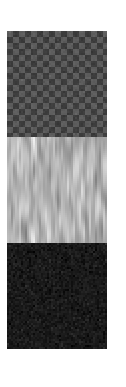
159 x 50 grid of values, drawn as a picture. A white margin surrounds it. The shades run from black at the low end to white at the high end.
It is made of 3 by 1 panels. Panel 1,1: low, checkered. Panel 2,1: high, streaked downward. Panel 3,1: very low, fine-grained, faint in contrast.
